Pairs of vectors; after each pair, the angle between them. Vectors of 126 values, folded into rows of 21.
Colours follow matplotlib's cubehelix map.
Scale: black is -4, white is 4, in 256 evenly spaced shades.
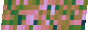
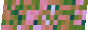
nearly parallel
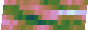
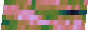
nearly opposite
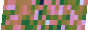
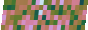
nearly opposite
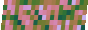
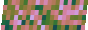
partly opposed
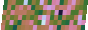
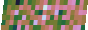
partly aligned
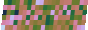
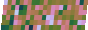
partly opposed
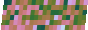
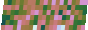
partly aligned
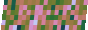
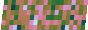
nearly parallel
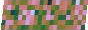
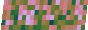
nearly parallel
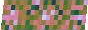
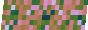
nearly opposite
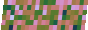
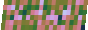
partly opposed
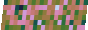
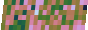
orthogonal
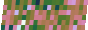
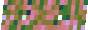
orthogonal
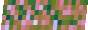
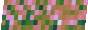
nearly opposite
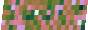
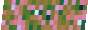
nearly parallel
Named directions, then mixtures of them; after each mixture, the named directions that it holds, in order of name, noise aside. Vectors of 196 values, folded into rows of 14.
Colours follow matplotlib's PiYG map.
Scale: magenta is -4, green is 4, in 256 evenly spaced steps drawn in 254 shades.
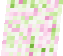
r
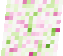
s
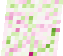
r, s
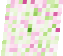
r, s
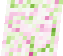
r, s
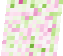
r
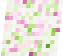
s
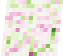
r, s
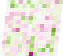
r, s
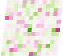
s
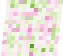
r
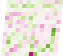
r, s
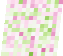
r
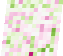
r, s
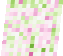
r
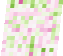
r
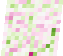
r, s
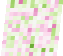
r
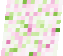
s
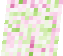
r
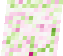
r, s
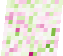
r, s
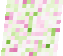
s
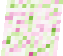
r, s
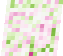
r, s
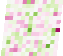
s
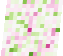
s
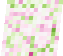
r, s
